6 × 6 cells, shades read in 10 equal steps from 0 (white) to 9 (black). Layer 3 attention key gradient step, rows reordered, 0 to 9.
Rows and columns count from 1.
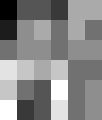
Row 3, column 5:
4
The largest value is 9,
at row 1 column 1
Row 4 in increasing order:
1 2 2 3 5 5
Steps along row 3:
down same up down same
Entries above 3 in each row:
4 4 6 2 4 4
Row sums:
34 28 26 18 22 23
